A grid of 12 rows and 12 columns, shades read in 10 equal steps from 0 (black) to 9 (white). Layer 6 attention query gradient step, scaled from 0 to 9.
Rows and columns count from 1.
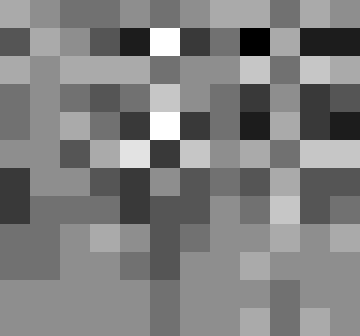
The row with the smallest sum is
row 2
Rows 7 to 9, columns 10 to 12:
6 3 3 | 7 3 4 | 6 5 6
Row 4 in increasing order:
2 2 3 3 4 4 4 4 5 5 5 7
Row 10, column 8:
5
